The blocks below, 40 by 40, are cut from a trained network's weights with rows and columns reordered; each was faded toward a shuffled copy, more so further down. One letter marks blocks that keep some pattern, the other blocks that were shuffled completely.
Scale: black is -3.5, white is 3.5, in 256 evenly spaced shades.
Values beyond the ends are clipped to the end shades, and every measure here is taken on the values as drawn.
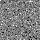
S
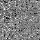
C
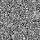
C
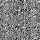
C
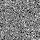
S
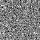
S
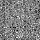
C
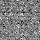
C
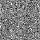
C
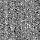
C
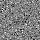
S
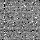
C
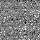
C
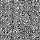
C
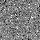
S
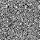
C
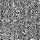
C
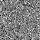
S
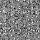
C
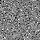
S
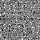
C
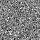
S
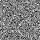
S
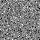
S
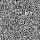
C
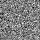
S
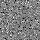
S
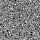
S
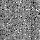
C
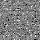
C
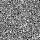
S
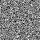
S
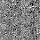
C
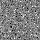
S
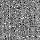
C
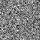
C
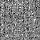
C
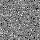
S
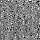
C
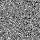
S
